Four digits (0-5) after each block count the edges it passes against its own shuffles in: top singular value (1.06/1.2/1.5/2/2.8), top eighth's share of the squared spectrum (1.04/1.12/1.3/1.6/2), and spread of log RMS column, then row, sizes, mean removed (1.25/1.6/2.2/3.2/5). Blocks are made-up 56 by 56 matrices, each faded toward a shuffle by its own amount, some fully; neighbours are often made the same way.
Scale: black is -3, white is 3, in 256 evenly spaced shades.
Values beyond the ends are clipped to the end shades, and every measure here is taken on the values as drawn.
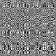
4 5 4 3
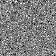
2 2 0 1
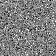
0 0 0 0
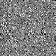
3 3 1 1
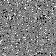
2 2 0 0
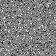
0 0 0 0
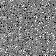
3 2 0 1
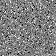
1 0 0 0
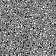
2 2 0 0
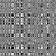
5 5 4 4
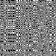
5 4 3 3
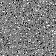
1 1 0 0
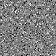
3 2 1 1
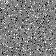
0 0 0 0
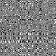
4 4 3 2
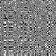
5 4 3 3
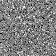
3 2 0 0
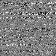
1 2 0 4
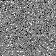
0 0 0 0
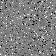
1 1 0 0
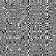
4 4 3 2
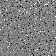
1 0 0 0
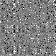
3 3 1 0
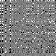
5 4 3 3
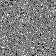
0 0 0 0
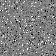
2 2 0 1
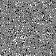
2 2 1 0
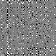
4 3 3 2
